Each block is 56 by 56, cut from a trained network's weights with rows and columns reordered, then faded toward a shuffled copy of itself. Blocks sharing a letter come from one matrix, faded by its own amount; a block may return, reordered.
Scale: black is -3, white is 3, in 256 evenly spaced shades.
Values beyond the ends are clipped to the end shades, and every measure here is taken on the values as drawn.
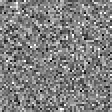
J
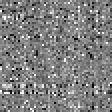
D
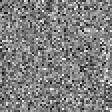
J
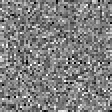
J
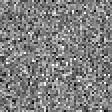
J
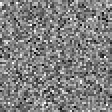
J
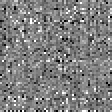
D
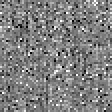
D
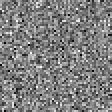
J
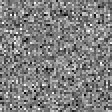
J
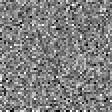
J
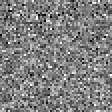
J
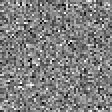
J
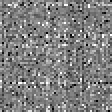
D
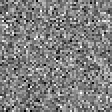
J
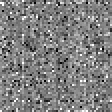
D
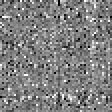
D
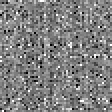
D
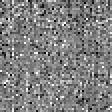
D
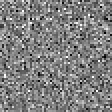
J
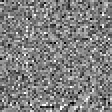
J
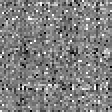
D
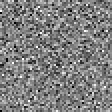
J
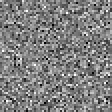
J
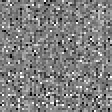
D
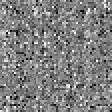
D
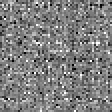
D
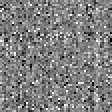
D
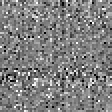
D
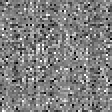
D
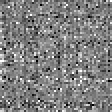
D
